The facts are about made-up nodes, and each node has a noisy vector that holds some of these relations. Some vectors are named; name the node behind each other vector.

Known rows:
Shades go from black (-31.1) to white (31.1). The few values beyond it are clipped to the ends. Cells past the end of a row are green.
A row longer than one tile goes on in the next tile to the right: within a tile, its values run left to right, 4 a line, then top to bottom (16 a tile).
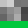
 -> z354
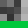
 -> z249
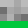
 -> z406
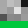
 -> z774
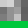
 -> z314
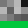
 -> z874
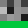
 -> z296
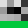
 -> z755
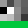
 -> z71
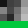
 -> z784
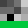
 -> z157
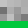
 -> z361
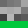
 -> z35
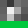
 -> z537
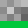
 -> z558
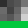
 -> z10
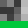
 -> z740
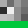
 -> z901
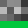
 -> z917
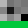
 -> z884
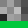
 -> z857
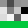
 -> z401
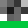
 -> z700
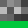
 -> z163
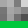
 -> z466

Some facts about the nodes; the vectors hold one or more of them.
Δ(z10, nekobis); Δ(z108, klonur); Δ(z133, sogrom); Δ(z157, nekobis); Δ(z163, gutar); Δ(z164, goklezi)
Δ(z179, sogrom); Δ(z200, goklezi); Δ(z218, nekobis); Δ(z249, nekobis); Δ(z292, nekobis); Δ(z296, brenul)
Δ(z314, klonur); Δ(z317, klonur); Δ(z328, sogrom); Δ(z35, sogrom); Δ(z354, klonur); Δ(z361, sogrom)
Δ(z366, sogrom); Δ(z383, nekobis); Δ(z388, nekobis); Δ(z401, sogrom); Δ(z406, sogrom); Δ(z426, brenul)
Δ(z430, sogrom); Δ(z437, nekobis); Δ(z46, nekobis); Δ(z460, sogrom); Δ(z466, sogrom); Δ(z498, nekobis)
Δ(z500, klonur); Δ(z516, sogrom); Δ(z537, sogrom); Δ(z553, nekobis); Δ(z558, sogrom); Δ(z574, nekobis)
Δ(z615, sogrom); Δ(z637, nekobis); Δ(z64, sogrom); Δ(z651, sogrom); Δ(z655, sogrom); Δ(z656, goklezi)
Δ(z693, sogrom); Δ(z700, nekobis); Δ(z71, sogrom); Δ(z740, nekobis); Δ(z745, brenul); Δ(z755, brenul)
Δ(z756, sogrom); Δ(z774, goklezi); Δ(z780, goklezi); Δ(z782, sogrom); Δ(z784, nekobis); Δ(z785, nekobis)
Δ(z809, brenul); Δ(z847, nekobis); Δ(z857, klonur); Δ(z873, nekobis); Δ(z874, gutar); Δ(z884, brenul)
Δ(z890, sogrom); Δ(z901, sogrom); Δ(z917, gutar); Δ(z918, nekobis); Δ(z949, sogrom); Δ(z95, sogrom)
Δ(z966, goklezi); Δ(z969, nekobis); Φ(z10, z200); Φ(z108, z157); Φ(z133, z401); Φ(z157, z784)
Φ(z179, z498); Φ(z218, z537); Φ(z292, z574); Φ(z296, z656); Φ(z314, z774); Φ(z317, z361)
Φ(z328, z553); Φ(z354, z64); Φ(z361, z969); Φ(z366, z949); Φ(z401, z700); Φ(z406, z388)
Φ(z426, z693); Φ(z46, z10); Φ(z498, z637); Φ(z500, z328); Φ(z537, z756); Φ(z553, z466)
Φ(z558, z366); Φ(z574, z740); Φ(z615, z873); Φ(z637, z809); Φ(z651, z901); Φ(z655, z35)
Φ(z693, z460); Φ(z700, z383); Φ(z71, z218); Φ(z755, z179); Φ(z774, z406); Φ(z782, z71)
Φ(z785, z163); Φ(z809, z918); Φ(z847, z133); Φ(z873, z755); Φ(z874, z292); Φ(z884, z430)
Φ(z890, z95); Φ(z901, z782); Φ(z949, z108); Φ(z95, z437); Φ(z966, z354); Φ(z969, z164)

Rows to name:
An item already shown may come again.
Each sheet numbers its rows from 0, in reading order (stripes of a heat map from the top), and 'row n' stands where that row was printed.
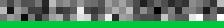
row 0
z745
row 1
z918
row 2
z292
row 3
z847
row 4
z857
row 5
z637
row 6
z383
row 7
z700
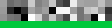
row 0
z809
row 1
z133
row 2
z949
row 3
z108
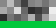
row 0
z164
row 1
z292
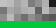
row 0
z406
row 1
z874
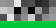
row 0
z179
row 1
z218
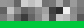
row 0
z756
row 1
z354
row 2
z901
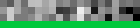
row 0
z651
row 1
z406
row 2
z292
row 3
z745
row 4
z809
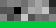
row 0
z498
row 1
z966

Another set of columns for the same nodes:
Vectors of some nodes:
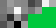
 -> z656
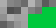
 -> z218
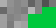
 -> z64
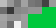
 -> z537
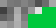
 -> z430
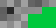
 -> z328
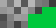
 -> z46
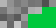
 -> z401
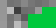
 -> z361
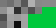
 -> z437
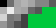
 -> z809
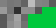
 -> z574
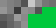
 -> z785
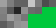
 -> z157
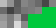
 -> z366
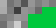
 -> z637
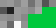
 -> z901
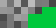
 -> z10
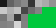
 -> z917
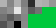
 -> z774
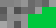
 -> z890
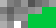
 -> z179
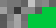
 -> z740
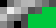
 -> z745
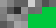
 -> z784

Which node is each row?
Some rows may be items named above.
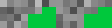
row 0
z406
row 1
z249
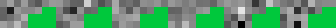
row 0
z466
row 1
z784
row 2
z873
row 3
z516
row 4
z780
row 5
z437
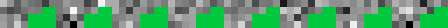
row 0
z558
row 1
z656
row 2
z637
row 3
z218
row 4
z615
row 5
z917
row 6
z651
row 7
z966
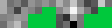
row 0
z498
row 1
z200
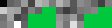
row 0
z874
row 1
z949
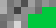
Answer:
z918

